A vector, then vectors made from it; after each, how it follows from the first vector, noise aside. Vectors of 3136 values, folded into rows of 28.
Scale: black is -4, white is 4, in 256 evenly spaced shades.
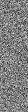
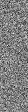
copied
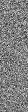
negated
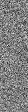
copied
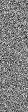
negated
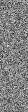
sign-scrambled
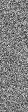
negated
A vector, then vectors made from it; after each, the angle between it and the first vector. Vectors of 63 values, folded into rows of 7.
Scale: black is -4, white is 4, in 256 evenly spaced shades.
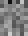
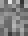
nearly opposite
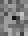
partly aligned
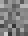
partly opposed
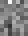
nearly opposite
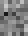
partly aligned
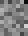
partly aligned
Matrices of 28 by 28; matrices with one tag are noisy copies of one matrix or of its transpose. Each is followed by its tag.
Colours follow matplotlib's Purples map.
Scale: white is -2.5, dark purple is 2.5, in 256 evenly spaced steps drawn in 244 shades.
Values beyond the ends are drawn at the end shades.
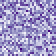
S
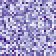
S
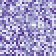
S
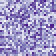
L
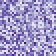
S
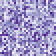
L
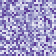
S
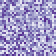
S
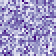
L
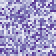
L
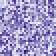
L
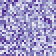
S
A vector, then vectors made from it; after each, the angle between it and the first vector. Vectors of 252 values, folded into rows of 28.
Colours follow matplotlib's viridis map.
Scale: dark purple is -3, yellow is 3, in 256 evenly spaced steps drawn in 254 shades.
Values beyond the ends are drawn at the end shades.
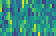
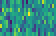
nearly opposite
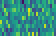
partly opposed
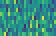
orthogonal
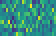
orthogonal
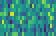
partly opposed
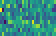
partly aligned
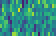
nearly opposite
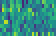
nearly opposite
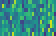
partly opposed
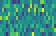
orthogonal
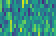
nearly parallel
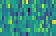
partly aligned
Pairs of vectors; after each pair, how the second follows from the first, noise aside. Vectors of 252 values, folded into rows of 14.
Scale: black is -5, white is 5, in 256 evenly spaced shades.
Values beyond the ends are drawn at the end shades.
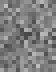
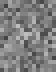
negated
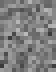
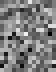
scaled up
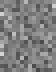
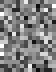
scaled up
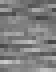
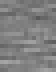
shrunk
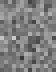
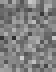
negated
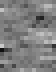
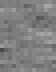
shrunk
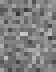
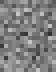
negated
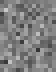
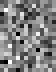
scaled up
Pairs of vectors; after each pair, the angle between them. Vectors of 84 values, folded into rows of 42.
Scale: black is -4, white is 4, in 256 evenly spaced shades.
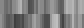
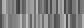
partly opposed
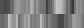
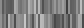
partly aligned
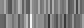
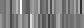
partly aligned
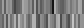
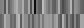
orthogonal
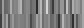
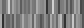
partly opposed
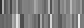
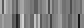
nearly opposite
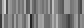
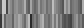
nearly parallel
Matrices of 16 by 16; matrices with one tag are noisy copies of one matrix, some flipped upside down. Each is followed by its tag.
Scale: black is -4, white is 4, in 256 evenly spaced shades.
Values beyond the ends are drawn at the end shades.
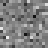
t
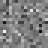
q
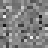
q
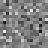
q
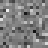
t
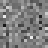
q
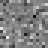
t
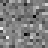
t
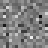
q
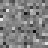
t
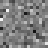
t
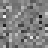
q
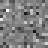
t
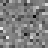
t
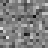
t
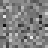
q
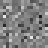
q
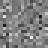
q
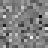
q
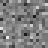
t
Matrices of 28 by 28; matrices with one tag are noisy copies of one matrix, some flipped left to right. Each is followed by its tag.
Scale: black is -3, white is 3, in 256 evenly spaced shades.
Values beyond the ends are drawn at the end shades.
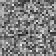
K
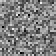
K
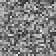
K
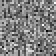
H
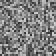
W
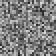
H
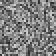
W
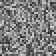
W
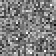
H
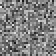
H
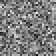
K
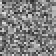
K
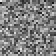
K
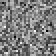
W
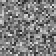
K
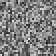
W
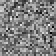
K
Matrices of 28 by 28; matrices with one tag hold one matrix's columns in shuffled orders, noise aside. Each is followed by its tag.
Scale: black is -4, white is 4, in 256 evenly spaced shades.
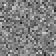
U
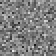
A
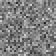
A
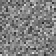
U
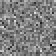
A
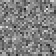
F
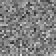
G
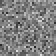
A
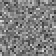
A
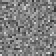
U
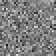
A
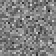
U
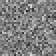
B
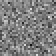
A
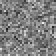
G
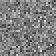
A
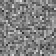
B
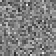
U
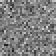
F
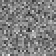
G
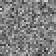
F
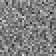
A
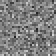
G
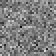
A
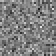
F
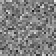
B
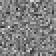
F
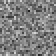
B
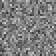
F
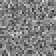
B
